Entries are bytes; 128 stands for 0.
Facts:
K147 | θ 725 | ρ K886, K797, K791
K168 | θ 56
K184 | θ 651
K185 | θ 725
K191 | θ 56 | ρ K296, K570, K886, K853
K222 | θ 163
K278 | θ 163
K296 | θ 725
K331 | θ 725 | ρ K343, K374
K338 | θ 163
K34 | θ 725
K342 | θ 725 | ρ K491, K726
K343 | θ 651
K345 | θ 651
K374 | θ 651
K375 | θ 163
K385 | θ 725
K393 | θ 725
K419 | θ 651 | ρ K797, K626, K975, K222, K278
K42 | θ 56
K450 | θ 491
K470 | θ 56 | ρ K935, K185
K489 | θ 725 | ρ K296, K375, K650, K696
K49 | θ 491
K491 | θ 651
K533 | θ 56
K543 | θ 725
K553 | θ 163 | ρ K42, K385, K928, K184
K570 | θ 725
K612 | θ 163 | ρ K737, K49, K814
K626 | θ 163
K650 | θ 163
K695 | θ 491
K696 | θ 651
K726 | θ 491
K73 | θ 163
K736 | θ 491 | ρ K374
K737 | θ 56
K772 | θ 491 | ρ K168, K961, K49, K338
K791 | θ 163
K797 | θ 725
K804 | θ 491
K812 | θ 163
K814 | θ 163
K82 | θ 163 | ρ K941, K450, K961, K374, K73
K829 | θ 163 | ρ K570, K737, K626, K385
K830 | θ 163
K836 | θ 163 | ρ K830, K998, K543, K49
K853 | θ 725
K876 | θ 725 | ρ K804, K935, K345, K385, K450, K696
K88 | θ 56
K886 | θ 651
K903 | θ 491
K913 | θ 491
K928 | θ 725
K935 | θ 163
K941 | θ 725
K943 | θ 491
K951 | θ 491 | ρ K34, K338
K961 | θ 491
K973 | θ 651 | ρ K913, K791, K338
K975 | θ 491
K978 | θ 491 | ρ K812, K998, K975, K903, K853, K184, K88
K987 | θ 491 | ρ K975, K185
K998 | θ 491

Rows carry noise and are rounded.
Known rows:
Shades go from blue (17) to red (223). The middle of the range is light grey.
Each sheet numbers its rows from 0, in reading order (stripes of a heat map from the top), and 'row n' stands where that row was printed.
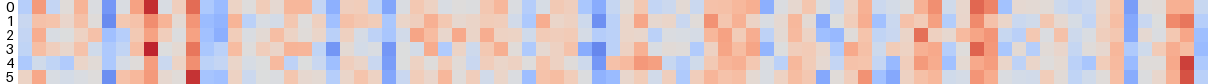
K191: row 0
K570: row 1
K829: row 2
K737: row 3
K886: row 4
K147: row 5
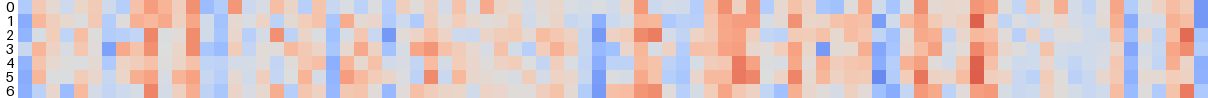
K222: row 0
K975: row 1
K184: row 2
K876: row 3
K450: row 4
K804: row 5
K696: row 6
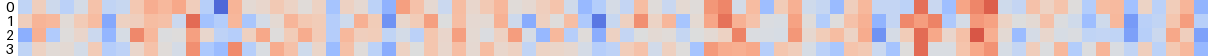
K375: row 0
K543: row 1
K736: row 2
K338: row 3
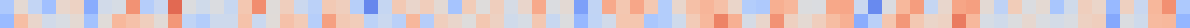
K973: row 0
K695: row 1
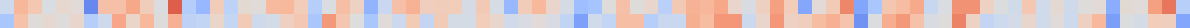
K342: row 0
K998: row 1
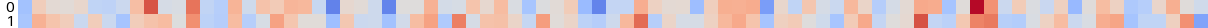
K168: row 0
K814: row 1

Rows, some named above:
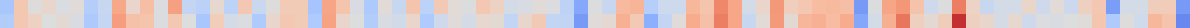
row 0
K998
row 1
K903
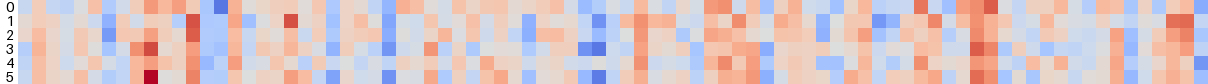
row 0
K375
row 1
K34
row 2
K797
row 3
K88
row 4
K222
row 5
K737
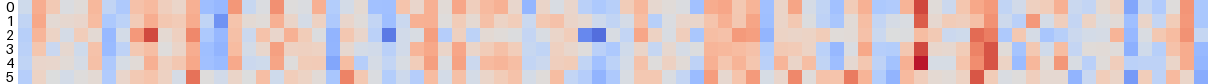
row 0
K830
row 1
K553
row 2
K88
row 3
K82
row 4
K73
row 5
K913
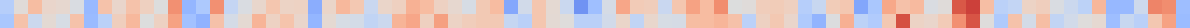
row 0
K941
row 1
K82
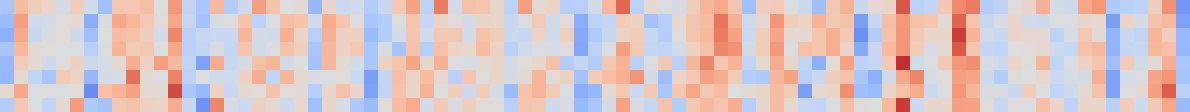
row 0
K814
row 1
K978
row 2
K772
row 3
K49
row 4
K935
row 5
K419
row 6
K147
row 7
K812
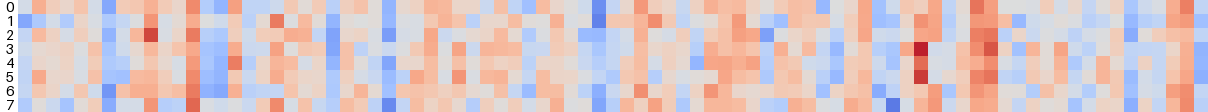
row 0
K853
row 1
K374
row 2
K533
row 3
K73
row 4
K338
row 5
K612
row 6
K296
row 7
K973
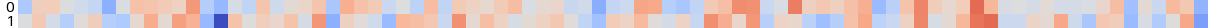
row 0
K726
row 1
K650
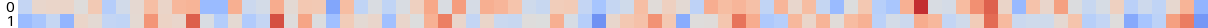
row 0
K73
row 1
K343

